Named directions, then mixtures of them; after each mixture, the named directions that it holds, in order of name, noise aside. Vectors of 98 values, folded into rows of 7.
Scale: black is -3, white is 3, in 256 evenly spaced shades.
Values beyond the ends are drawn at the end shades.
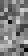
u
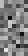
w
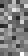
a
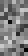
u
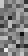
w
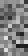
u, w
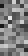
a, u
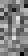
a, u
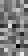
a, w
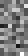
a, w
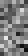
u, w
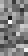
a, u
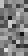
w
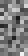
a, u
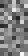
a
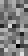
a, w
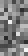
u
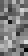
u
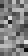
a, u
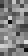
a, u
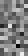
a, w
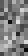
u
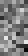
u, w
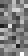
a, w
